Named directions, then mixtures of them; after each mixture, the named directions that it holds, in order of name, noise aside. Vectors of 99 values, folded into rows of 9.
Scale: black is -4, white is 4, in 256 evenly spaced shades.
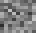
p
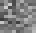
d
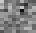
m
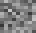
p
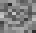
d, p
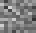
d, p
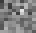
m, p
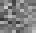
d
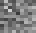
d, p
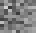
d, p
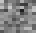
m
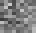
d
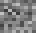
p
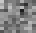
m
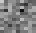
m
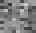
d, m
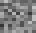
p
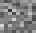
p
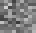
d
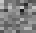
m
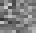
d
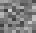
m, p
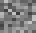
p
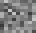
p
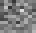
d, m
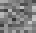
m, p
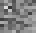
d, p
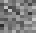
d, p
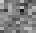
m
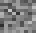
p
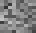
d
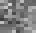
d, m
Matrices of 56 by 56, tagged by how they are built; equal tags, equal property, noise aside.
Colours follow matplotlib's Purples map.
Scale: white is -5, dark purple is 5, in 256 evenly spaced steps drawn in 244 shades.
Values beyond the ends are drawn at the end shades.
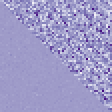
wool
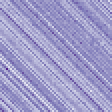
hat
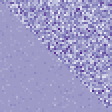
wool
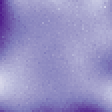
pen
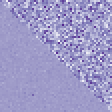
wool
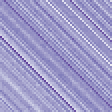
hat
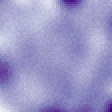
pen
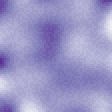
pen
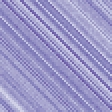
hat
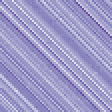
hat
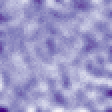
pen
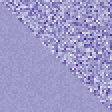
wool
